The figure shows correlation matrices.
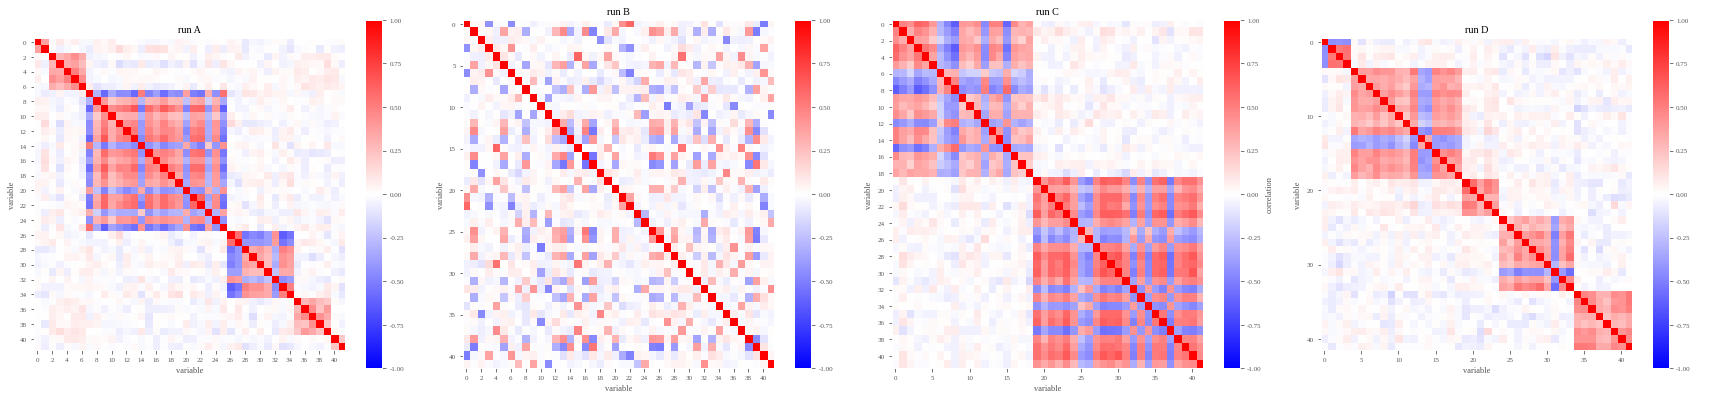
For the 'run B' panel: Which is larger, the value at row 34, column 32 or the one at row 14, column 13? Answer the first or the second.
the first
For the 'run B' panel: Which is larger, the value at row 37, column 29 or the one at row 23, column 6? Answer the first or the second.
the first
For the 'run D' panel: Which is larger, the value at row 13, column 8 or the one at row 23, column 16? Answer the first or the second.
the second
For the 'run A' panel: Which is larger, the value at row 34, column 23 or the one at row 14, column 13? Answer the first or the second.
the first
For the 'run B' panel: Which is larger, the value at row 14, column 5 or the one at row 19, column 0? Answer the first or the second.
the second
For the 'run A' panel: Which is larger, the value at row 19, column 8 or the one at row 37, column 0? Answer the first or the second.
the first
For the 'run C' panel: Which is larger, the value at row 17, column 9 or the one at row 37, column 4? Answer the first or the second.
the first
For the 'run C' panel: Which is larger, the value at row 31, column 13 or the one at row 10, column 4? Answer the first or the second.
the second
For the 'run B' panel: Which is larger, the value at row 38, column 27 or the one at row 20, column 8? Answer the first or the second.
the first
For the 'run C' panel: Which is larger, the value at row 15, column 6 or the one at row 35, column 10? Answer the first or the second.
the first
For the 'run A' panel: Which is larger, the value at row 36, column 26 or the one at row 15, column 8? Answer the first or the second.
the second
